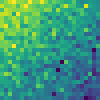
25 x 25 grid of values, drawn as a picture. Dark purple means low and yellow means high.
Neither half mirrors the other. The ninth with the lowest average is the bottom right. No regular stripes run through it. There is an overall slope up to the top left. The ninth with the highest average is the top left.
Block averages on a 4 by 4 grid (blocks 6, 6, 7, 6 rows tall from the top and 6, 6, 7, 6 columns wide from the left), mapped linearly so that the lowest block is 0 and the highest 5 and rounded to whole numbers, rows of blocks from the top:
5533
4432
3221
2210
